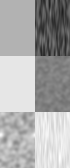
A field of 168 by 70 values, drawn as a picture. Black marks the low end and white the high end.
It is made of 3 by 2 panels. Panel 1,1: high, flat. Panel 1,2: low, streaked downward. Panel 2,1: very high, flat. Panel 2,2: middling, blotchy, faint in contrast. Panel 3,1: high, blotchy. Panel 3,2: very high, streaked downward, faint in contrast.
